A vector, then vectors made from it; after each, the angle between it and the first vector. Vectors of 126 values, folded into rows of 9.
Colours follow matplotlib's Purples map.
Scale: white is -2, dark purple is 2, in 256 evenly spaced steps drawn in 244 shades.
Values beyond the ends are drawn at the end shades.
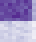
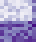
nearly opposite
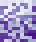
partly opposed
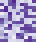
orthogonal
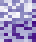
partly opposed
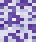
orthogonal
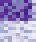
nearly parallel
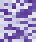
orthogonal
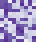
orthogonal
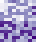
partly opposed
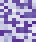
orthogonal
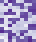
orthogonal
